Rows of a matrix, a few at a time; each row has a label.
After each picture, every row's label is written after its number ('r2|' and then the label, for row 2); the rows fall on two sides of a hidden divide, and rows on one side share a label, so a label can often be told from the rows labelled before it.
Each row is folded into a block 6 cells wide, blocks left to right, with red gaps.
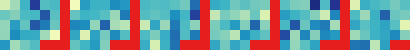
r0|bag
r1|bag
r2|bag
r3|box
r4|bag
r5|bag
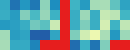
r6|bag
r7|box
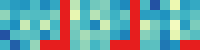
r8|bag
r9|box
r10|box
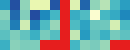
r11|bag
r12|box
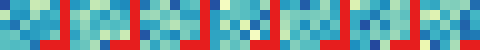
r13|bag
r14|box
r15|bag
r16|box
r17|box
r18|bag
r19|bag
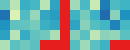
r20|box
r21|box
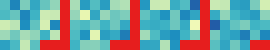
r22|box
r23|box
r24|bag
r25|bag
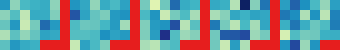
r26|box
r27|bag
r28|bag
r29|bag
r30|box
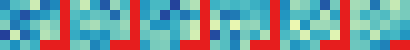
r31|bag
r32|bag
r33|bag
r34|bag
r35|box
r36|box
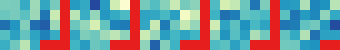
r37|bag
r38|box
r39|box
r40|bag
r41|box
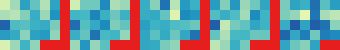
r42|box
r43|bag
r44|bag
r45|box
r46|bag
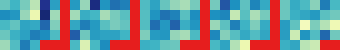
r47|bag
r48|bag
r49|bag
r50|box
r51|bag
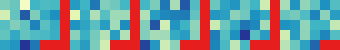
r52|bag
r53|box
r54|bag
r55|bag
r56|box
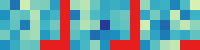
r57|box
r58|bag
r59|bag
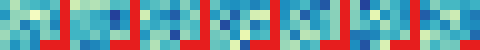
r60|box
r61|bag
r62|bag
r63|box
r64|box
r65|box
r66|box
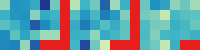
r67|bag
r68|bag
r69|box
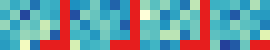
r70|bag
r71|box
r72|box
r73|bag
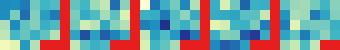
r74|box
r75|bag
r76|box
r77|bag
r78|box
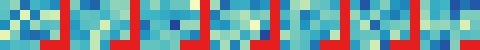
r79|box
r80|box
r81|bag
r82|box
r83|box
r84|box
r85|bag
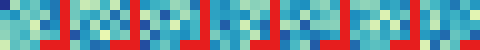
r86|box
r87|bag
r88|box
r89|box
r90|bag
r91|bag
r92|bag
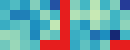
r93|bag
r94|bag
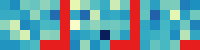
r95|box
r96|bag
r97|bag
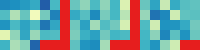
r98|box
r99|bag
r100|bag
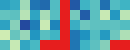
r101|box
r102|bag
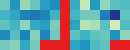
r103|bag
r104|bag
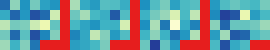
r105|bag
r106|bag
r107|box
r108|bag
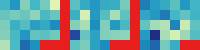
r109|box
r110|box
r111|bag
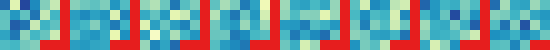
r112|box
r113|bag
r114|bag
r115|bag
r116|box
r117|bag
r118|box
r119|bag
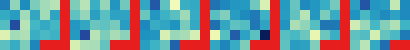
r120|box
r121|box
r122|box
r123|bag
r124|box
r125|box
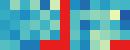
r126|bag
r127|box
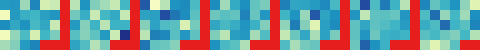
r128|box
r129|box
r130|bag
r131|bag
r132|box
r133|box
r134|box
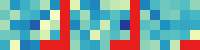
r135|bag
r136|box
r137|box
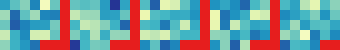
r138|bag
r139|box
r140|box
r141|bag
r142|box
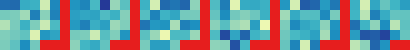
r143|box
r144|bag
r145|box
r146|bag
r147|bag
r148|bag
